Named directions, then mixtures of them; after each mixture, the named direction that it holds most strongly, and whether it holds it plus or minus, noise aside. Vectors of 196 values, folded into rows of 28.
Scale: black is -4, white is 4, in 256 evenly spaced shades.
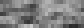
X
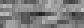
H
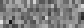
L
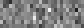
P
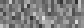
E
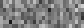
L, plus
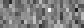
P, plus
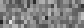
L, minus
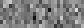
P, minus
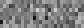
P, minus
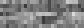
H, minus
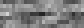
H, plus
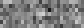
P, minus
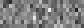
P, plus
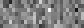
P, plus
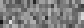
L, minus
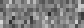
L, plus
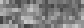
X, minus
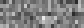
E, plus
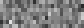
L, minus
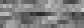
H, plus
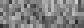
E, minus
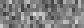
E, plus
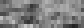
X, plus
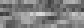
H, minus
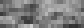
X, plus
